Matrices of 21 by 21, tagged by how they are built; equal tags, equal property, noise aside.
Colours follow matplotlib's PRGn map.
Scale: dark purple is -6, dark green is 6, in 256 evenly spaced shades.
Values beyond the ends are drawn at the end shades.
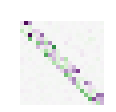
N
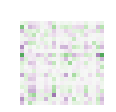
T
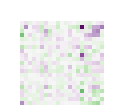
T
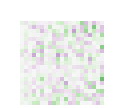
T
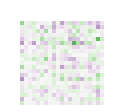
T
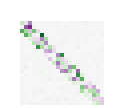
N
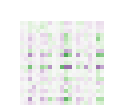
T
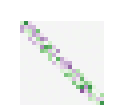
N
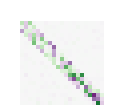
N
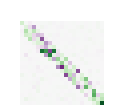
N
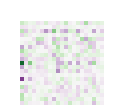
T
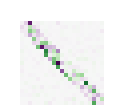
N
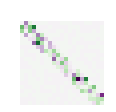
N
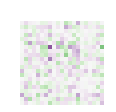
T
